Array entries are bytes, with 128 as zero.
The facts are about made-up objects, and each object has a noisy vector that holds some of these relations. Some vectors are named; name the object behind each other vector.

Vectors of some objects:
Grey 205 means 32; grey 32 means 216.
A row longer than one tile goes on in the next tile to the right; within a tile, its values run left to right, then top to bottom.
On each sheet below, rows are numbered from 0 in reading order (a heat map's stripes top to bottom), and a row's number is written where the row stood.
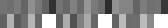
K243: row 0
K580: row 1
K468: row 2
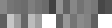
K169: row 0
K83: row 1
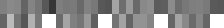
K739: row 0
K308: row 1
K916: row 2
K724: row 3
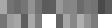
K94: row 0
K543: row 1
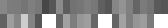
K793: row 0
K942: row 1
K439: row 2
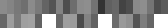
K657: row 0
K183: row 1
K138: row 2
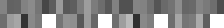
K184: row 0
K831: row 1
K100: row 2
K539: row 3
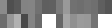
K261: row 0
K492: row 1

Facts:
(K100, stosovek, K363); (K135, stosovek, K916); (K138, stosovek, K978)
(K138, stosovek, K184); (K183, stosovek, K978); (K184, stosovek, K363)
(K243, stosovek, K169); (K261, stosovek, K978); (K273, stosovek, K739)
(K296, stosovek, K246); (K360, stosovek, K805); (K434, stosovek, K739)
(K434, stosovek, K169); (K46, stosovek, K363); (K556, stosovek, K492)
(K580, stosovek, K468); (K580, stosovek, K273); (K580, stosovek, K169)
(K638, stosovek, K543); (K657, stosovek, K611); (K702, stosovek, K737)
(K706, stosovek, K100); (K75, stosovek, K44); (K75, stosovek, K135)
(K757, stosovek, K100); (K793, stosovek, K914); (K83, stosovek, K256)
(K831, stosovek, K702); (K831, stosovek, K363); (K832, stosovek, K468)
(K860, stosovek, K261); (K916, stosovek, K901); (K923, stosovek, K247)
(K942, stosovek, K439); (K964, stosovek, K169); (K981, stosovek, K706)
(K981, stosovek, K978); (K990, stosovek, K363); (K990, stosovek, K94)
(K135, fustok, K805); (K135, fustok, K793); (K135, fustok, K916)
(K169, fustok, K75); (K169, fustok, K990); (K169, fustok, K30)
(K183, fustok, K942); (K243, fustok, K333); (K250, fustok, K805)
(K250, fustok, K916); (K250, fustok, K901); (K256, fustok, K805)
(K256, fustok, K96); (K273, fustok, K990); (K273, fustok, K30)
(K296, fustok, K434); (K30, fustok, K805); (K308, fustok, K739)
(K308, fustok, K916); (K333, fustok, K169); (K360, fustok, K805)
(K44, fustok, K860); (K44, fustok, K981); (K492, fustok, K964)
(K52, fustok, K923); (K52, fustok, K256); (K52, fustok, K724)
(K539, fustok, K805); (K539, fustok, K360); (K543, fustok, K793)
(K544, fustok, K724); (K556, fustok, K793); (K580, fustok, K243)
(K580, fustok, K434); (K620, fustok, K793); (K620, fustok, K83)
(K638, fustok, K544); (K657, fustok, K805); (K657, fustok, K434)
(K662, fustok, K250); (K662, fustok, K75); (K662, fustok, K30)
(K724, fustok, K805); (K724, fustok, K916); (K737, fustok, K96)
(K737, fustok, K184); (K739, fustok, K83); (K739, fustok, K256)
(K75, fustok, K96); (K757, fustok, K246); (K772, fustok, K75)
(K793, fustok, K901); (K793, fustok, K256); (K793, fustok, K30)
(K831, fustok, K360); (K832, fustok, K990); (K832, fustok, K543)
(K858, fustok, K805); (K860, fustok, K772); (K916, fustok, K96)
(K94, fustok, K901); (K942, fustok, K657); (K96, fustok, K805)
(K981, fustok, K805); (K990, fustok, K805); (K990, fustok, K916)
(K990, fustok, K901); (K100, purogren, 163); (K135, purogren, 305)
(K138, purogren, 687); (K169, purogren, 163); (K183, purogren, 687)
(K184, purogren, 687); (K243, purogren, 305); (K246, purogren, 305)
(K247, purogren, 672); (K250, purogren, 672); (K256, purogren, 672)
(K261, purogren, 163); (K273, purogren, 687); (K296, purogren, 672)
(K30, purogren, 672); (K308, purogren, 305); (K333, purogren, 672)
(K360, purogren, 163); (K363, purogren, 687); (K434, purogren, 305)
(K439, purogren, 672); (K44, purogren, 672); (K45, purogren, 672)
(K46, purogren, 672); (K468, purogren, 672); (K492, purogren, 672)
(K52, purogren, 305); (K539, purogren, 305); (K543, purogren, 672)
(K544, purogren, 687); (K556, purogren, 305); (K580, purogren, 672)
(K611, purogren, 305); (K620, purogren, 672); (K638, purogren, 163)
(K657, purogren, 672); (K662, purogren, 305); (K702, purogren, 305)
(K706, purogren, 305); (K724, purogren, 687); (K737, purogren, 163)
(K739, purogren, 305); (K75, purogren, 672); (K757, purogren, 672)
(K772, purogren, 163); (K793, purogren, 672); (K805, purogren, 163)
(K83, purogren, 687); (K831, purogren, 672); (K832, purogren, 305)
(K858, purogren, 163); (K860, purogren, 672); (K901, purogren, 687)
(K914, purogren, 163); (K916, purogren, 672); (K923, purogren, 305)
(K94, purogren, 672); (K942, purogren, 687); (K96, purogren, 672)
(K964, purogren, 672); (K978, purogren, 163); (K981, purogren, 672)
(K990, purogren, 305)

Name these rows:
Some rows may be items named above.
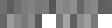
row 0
K360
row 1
K135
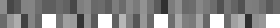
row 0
K261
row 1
K706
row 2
K273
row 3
K539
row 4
K978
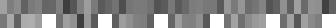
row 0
K44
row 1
K990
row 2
K638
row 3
K360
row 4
K901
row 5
K75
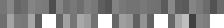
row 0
K539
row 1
K296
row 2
K805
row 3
K737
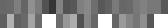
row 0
K832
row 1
K261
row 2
K360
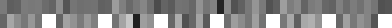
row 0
K858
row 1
K914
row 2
K363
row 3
K434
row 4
K860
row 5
K44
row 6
K556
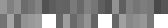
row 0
K901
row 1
K923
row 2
K544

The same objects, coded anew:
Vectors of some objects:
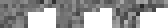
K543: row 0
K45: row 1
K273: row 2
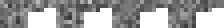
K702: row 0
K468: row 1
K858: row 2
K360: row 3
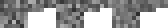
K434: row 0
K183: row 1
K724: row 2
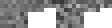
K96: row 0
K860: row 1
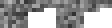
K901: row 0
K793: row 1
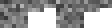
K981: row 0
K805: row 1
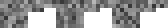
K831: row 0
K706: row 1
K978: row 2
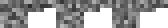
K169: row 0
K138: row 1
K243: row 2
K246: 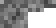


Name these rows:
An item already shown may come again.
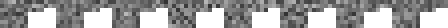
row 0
K916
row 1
K492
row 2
K657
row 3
K978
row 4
K94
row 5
K75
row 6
K793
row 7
K360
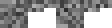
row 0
K44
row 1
K261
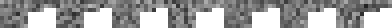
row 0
K793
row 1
K135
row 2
K94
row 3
K990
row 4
K296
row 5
K923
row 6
K273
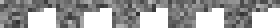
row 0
K914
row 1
K739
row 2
K184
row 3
K556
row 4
K44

